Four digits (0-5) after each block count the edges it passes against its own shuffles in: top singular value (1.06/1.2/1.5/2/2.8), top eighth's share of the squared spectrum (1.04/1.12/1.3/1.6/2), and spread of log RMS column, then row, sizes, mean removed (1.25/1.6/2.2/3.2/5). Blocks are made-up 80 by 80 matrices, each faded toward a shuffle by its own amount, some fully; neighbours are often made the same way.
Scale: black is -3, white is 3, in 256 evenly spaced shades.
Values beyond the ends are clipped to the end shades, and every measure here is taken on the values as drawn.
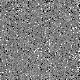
1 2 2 1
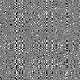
5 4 3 3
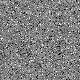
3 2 0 0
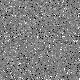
1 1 0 1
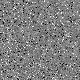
0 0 0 0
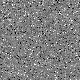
0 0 0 0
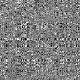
4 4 3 3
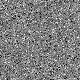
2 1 0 0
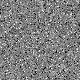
1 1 0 0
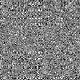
4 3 2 2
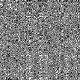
4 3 2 2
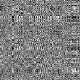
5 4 3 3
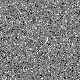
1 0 0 0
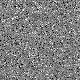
2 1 0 0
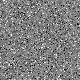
2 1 0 0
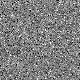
0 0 0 1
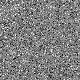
0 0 0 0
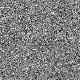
0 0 0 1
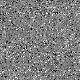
2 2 0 2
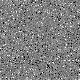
2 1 0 1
